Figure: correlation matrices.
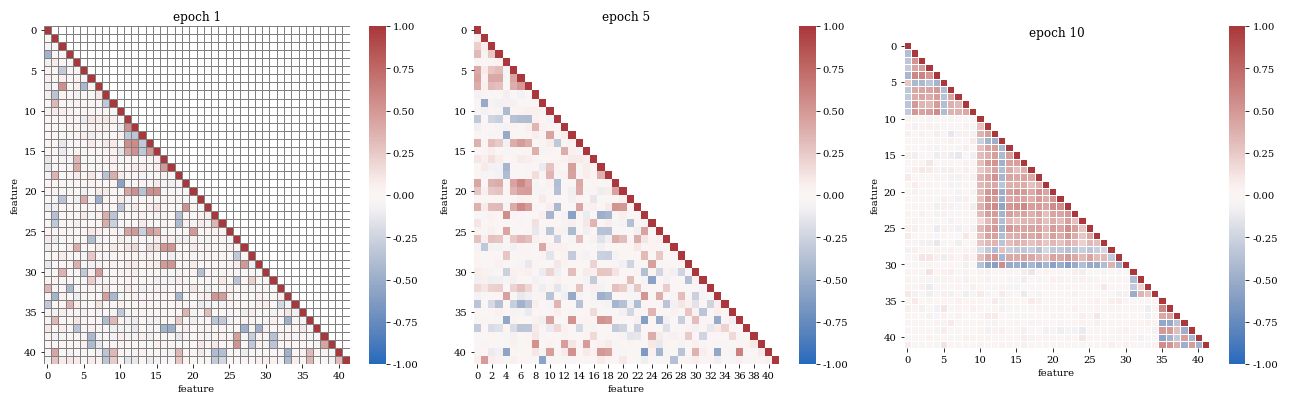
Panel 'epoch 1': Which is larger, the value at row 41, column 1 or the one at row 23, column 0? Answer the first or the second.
the first
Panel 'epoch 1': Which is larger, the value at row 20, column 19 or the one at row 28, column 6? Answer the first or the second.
the second
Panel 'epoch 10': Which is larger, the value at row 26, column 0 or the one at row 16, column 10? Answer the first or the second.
the second
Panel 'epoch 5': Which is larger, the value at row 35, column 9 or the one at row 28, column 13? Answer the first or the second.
the first
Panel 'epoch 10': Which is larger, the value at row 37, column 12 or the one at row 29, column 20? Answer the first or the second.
the second
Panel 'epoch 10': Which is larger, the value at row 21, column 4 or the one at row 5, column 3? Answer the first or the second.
the first
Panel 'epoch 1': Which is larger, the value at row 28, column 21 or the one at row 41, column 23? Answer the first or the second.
the first
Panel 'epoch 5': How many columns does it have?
42
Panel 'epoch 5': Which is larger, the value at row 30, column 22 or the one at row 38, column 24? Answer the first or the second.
the second
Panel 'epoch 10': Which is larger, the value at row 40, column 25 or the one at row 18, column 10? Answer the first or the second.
the second
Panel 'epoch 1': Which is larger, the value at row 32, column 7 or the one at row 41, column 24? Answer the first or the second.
the first
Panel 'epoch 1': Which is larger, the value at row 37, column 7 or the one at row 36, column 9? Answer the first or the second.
the second
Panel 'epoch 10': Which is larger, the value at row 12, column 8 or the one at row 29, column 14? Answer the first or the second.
the second
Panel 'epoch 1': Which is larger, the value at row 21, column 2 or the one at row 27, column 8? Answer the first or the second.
the second
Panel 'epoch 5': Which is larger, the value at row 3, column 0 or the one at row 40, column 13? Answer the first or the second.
the second
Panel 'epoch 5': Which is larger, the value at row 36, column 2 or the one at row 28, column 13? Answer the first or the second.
the first
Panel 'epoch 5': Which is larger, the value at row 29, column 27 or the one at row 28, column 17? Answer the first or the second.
the first
